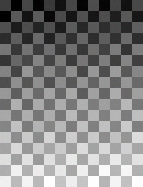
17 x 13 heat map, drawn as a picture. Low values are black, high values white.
A checkerboard runs through the table. No single row or column stands out from its neighbours. The field climbs toward the bottom.
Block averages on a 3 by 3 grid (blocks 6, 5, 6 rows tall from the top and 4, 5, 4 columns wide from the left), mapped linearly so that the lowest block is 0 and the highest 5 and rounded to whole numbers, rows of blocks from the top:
000
233
555
